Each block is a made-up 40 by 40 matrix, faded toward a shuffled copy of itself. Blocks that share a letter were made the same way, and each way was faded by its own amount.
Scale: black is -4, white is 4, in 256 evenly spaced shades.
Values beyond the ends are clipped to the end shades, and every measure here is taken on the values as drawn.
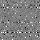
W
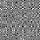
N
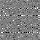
W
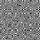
N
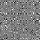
N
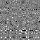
W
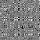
N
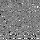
W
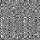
N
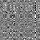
N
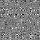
W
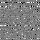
W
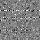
W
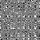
N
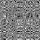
N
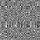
N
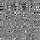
W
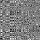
N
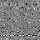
W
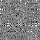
W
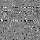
W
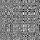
N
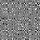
N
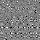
W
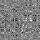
W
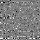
W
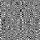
N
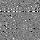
W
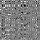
N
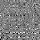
W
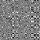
N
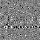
W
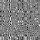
N
